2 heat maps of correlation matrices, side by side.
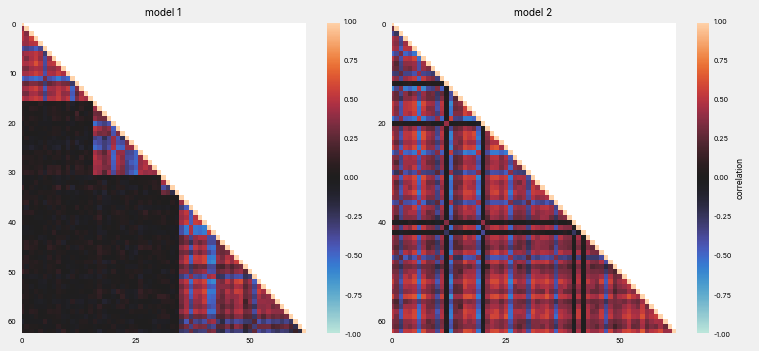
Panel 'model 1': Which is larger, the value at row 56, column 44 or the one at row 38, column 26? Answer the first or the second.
the first
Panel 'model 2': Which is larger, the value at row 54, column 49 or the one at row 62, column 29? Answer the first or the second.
the second
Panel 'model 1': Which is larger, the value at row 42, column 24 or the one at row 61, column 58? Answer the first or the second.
the second
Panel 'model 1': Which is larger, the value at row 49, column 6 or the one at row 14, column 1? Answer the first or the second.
the second
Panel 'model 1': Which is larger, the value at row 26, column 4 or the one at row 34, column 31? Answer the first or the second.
the second
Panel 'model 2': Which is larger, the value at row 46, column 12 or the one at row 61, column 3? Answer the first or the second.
the second
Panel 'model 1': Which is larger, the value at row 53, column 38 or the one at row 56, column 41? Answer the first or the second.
the first
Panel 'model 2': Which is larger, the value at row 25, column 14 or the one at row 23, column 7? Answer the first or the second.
the second
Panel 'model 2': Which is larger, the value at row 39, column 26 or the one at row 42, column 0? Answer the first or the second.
the second
